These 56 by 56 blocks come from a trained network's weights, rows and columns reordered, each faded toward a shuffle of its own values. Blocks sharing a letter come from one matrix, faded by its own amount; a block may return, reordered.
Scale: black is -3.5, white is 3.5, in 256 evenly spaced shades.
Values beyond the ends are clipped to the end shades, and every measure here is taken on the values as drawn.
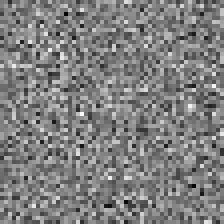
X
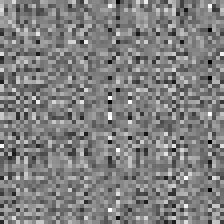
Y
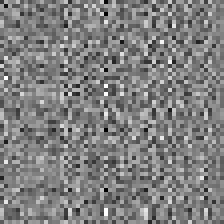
Y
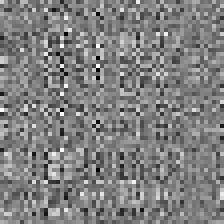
Y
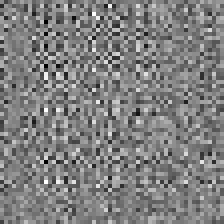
Y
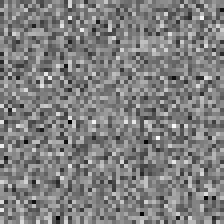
X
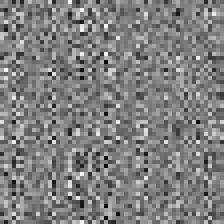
Y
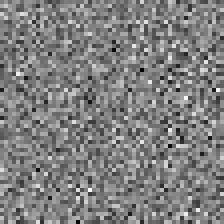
X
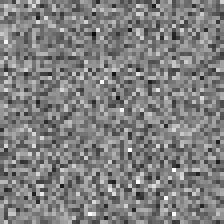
X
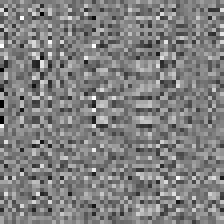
Y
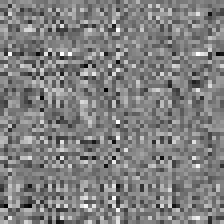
Y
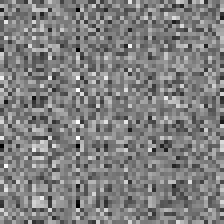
Y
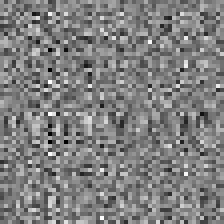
Y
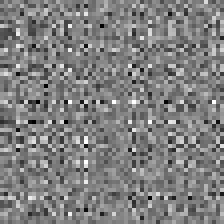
Y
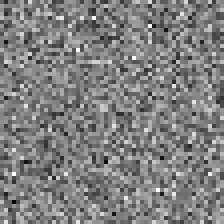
X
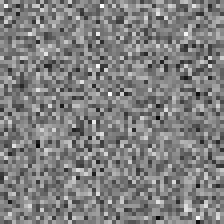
X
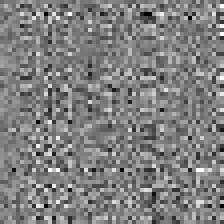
Y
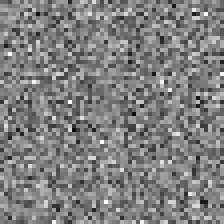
X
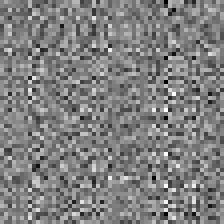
Y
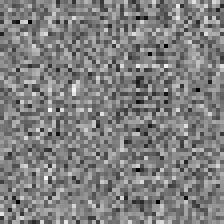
X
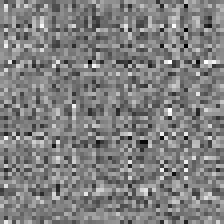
Y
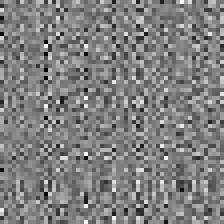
Y
